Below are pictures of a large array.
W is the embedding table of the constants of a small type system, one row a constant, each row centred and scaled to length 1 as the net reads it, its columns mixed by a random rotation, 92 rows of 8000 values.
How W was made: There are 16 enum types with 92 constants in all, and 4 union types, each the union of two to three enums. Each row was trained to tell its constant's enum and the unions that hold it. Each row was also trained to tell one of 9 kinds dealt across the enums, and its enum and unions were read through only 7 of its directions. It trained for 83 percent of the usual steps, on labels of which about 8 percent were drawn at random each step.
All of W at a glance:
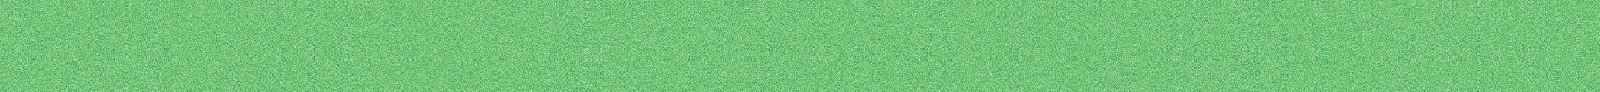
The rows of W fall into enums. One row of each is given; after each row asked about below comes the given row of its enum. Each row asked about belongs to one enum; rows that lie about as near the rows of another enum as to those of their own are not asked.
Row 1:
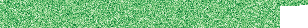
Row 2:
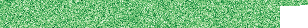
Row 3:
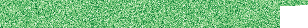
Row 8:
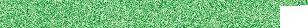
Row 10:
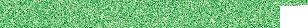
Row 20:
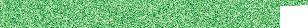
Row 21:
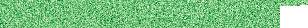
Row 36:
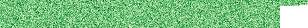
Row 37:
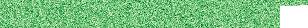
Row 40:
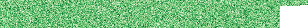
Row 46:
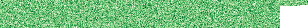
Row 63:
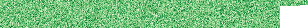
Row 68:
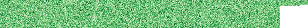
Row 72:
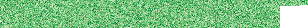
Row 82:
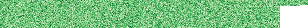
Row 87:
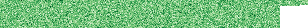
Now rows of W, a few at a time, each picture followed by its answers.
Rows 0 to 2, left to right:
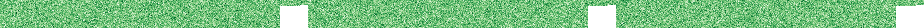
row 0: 10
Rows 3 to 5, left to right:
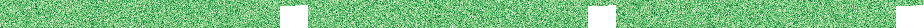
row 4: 82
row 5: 3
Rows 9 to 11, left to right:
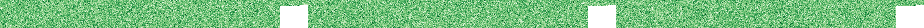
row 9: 68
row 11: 1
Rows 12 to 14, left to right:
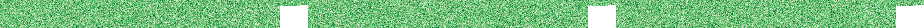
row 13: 37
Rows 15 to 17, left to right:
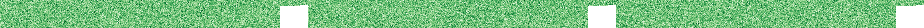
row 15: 36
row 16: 63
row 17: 46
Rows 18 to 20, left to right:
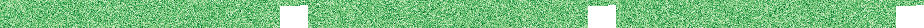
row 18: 40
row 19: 1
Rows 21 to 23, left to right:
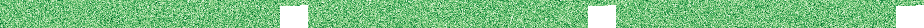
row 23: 37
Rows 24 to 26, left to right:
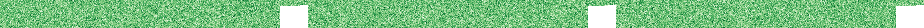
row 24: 63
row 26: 10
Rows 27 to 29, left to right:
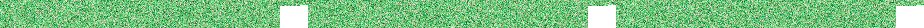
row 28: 82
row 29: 40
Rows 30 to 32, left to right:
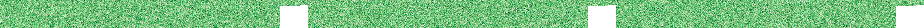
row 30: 72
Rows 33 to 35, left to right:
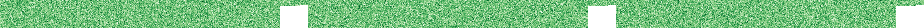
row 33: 36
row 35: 1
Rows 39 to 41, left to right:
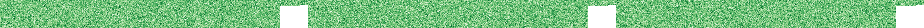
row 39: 63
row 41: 46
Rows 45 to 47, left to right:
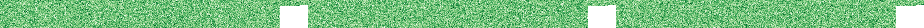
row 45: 1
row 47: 40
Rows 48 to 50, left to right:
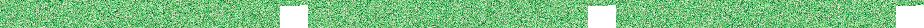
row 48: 87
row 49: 1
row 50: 87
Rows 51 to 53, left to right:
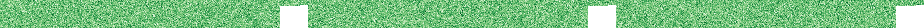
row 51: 40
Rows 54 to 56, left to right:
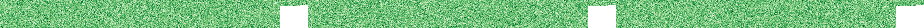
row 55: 37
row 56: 87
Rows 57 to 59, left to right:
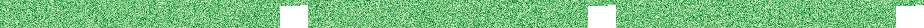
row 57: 21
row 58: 87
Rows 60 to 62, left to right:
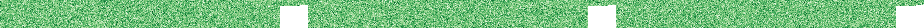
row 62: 36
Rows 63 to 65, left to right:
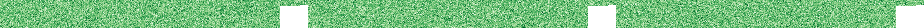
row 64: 72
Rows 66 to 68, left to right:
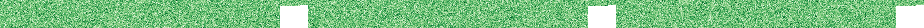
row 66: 10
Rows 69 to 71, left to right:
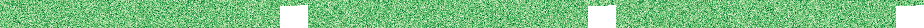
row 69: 36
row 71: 63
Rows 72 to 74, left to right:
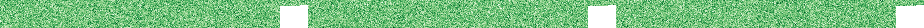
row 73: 10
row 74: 63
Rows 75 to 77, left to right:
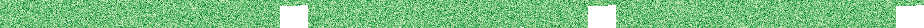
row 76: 87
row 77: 72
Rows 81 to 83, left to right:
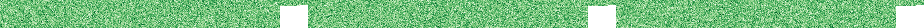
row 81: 3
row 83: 72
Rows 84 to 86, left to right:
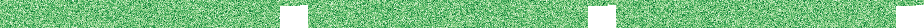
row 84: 46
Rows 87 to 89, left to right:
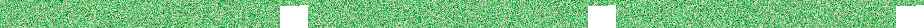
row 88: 46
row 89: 82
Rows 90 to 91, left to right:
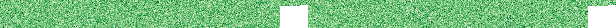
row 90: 72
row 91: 40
